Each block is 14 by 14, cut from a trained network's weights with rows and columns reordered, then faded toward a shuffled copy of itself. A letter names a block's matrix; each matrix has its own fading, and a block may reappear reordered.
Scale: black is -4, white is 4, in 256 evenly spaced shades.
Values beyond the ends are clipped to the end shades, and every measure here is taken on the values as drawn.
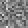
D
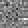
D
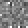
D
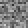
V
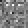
D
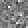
D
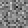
V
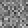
V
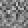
V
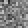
V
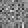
D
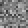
V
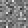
D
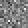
D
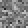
V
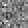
D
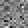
D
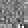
D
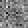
D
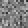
V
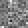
D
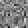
D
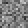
V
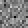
D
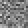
V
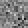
D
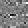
D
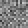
V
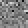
D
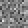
D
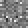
D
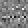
D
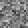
V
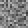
V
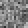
V
